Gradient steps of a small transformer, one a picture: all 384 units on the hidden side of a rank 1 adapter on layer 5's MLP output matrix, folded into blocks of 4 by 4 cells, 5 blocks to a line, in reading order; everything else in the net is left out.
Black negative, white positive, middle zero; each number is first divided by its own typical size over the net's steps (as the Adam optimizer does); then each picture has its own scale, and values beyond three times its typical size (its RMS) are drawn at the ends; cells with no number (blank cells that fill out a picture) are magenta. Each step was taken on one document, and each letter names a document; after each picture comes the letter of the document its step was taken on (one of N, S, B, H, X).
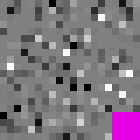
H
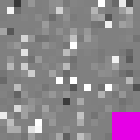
H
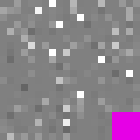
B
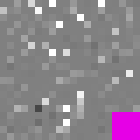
B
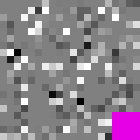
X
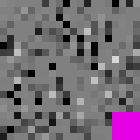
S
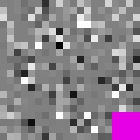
S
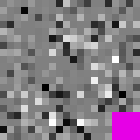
S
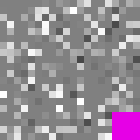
X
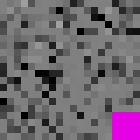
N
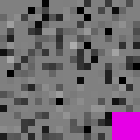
X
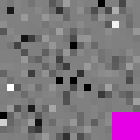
H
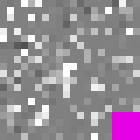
N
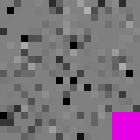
H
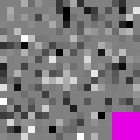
N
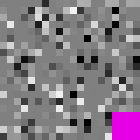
X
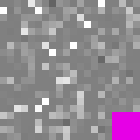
B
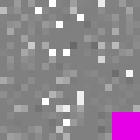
B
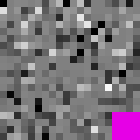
S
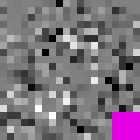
S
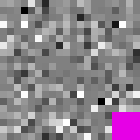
S
